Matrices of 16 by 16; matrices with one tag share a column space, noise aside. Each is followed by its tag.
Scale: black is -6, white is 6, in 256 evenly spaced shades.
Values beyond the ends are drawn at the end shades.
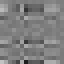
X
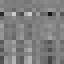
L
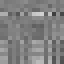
L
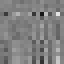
L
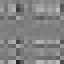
X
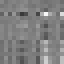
L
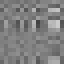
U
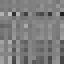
L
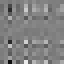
X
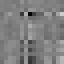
L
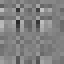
U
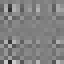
X
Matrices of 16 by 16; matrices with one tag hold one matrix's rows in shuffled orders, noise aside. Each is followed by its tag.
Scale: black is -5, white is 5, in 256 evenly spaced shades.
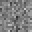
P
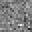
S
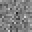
P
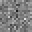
P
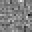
S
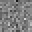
P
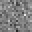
P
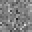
P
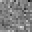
S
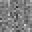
P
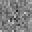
P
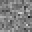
S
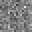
P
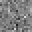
P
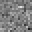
S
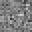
S
